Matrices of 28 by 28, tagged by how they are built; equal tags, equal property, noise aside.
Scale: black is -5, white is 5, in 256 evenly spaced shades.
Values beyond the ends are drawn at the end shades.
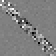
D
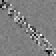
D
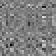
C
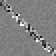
D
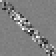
D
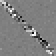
D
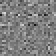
C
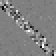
D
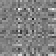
C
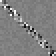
D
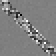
D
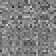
C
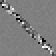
D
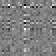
C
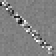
D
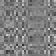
C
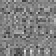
C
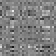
C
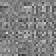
C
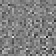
C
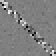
D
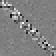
D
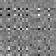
C
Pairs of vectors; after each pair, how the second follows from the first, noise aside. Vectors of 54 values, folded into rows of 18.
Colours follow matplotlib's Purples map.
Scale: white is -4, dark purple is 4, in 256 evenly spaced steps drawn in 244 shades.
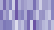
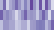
shuffled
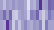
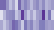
shuffled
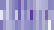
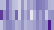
negated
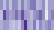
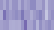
shrunk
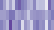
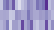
negated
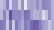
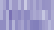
shrunk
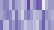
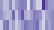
negated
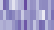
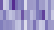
negated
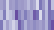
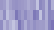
shrunk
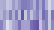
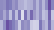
negated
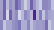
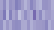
shrunk
